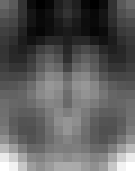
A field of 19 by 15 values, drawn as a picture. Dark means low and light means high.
Grain: blotchy. Slope: up to the bottom. Lone odd cells: none. Mirror symmetry: left to right.
